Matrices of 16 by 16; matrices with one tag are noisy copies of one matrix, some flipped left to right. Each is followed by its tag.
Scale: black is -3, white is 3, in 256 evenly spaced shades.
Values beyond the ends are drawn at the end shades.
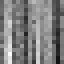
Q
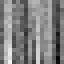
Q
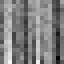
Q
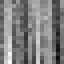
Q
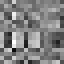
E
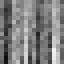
Q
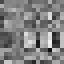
E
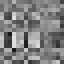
E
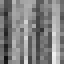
Q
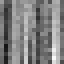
Q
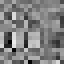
E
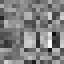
E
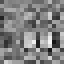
E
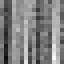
Q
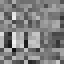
E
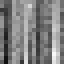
Q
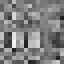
E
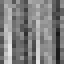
Q
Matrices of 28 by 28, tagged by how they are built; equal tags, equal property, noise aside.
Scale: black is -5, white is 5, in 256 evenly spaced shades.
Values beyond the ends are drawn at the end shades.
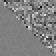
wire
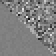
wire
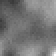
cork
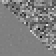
wire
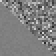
wire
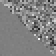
wire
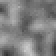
cork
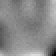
cork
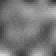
cork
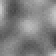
cork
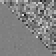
wire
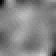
cork
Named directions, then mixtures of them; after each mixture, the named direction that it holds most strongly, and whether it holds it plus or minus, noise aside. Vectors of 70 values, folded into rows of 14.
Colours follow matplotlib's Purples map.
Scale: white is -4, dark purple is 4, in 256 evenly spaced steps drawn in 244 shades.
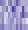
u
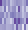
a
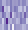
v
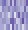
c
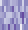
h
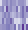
a, minus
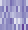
a, minus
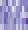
u, minus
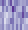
u, plus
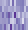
c, minus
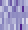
u, plus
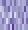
c, plus
